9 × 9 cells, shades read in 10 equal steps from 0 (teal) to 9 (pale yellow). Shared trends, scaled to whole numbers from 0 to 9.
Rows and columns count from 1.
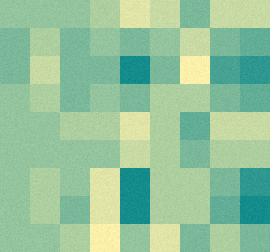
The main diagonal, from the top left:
5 6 4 5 8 6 6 3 4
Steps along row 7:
up down up down up same down down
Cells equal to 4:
17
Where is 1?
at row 3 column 9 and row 7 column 9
